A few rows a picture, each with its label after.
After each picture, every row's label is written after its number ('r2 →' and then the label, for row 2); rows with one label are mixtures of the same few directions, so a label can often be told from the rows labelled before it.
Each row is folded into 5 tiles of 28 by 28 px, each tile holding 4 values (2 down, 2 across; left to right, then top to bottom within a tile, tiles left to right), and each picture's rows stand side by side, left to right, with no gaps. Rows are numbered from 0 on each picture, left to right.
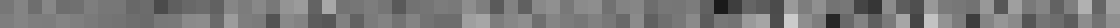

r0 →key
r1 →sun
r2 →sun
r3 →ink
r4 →sun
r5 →sun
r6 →sun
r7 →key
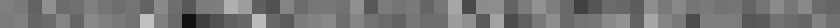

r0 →sun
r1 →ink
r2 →ink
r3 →sun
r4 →sun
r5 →ink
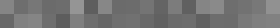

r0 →ink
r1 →key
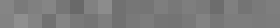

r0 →key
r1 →ink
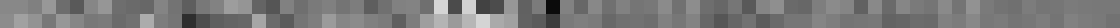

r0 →key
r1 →ink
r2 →ink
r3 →key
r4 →key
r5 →key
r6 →key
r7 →sun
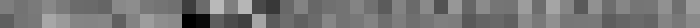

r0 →ink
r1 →ink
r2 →key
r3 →key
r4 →key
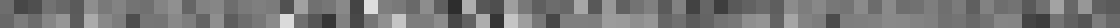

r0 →sun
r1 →sun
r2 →ink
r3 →sun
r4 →key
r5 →sun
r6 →key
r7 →ink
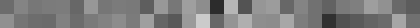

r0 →ink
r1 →ink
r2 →ink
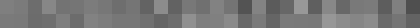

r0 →sun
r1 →key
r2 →key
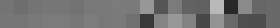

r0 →sun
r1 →ink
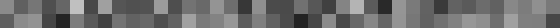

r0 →ink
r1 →key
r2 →key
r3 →sun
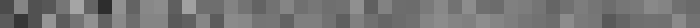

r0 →key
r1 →sun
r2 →ink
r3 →key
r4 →ink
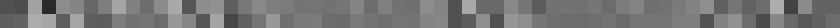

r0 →sun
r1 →sun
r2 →ink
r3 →sun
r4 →key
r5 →ink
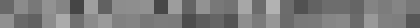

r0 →ink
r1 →key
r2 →sun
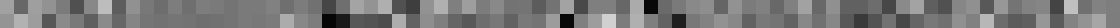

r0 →key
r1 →key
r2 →ink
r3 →sun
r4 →ink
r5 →key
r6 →key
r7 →ink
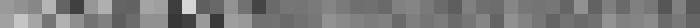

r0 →key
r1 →sun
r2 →ink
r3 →sun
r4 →key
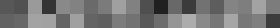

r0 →sun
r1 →sun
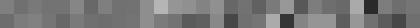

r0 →ink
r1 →sun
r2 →ink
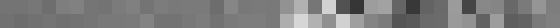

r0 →key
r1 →ink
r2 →key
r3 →sun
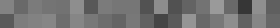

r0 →ink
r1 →key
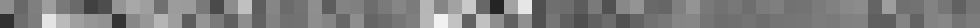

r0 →ink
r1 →key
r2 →sun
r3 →key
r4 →key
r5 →key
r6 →sun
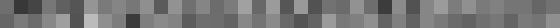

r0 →sun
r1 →key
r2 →key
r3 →sun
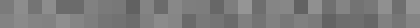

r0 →key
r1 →key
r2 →key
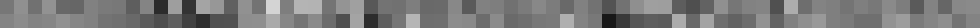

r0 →key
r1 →key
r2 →sun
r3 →sun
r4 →ink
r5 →ink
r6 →ink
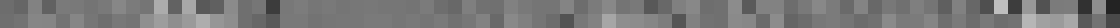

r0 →sun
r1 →key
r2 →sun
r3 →sun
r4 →ink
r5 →sun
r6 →key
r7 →key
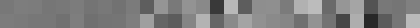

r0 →sun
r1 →ink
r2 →sun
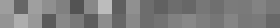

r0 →key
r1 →sun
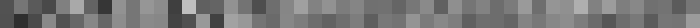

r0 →key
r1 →sun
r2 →sun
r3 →key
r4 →sun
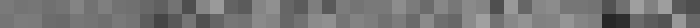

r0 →ink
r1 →key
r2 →sun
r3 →ink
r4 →ink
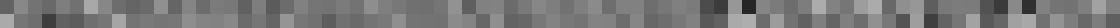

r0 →ink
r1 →key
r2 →ink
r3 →sun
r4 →sun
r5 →sun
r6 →sun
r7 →sun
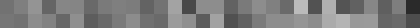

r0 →sun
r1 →sun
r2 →key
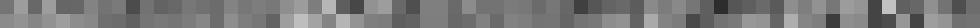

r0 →key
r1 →sun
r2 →key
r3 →sun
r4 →sun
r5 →sun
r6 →sun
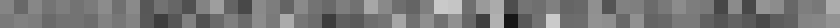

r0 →key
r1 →key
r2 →ink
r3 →sun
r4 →sun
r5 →key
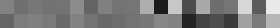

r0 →ink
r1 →key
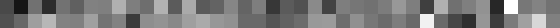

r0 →sun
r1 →key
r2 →sun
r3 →ink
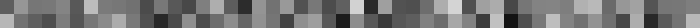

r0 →ink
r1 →key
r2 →ink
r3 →sun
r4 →sun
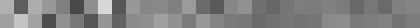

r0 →key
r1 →key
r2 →ink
